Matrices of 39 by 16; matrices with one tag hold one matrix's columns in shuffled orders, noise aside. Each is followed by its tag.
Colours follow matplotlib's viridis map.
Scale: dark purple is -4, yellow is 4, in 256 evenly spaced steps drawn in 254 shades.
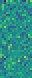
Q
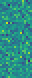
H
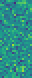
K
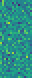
H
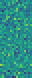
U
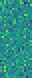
K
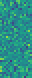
K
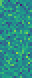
H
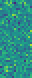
K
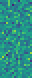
H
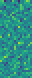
Q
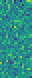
Q
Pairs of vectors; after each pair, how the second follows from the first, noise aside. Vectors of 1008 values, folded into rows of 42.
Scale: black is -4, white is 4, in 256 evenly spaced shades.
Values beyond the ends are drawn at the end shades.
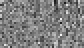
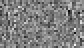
wrapped around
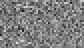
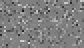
partly zeroed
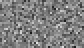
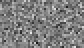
negated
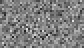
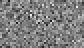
wrapped around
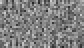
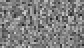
wrapped around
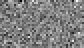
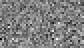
wrapped around
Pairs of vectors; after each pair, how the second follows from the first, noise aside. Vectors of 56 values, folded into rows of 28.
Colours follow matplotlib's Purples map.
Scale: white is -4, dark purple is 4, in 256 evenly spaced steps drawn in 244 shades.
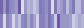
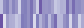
wrapped around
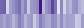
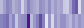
wrapped around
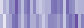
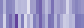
wrapped around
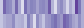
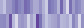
wrapped around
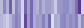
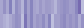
shrunk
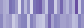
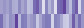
wrapped around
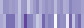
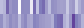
wrapped around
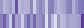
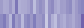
shrunk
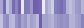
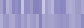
shrunk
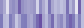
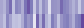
wrapped around
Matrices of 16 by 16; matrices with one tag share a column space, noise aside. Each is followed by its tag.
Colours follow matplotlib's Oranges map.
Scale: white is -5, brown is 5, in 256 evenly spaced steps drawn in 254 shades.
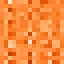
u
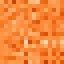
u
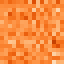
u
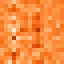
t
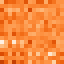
u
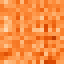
t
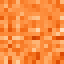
t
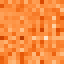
t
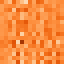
u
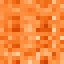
t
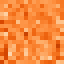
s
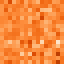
u
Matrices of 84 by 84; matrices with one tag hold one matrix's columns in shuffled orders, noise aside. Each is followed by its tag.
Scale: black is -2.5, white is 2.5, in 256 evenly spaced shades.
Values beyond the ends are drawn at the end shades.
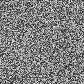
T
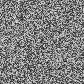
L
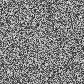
L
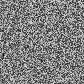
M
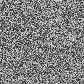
M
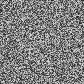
T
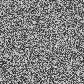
T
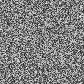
L
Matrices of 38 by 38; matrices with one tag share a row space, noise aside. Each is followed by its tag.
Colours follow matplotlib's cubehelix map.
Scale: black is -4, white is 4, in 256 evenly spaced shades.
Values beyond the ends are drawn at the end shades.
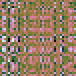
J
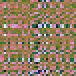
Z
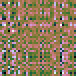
J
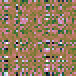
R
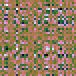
R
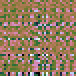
Z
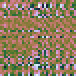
Z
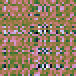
Z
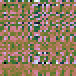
Z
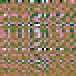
Z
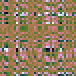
R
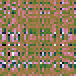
J
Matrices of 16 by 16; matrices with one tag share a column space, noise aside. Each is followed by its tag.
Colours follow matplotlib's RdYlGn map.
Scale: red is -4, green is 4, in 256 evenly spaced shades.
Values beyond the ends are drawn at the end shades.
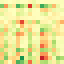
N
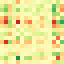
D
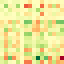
N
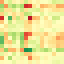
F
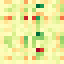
F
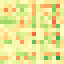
D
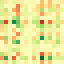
D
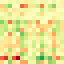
N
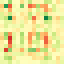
F
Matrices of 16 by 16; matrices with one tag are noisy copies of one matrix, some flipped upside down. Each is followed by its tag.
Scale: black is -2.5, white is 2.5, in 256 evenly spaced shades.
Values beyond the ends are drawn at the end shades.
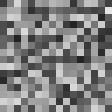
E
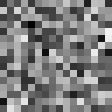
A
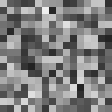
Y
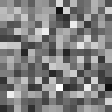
E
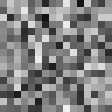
A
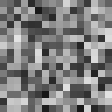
A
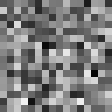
A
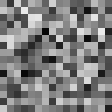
Y
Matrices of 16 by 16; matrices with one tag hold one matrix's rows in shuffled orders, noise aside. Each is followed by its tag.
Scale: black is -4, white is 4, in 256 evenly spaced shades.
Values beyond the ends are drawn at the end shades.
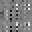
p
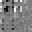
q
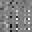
p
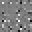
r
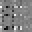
q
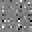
r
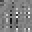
p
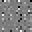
r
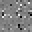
r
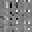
p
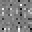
r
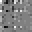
q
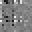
q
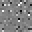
r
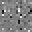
r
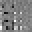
q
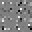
r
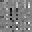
p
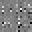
r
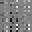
p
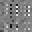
p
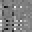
q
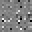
r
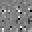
r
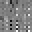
p
